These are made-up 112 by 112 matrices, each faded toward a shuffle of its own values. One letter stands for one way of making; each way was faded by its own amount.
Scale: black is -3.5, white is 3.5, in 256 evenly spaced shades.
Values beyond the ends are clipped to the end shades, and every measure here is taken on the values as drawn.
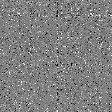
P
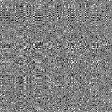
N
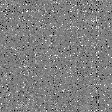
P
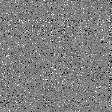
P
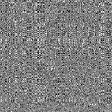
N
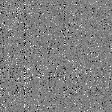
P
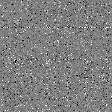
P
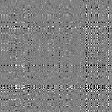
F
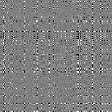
F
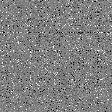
P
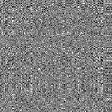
N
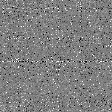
P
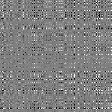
F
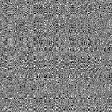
N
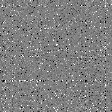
P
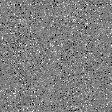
P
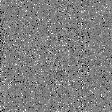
P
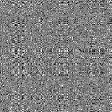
N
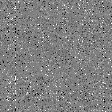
P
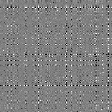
F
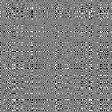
F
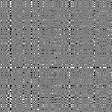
F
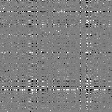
F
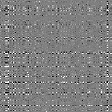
F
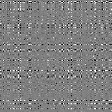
F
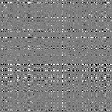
F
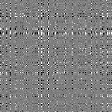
F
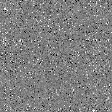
P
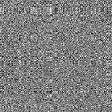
N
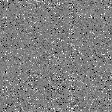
P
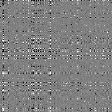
F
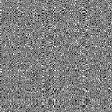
N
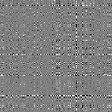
F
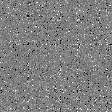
P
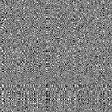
N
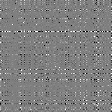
F
